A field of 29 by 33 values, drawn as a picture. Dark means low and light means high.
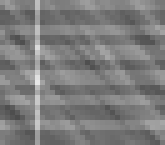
Slope: none. Odd lines: column 8. Ninth with the highest average: middle left. Stripes: horizontal, repeating 6 times. Average level on the scale: 50%.
